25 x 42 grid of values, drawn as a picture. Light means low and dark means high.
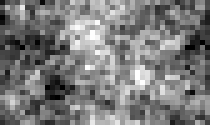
Grain: blotchy. Average level on the scale: 50%. Stripes: none. Histogram: bell-shaped. Slope: none.
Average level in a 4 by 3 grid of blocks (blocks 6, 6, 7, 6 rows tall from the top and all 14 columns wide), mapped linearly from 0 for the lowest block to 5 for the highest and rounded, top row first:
3 0 4 / 5 0 3 / 4 1 2 / 4 1 3
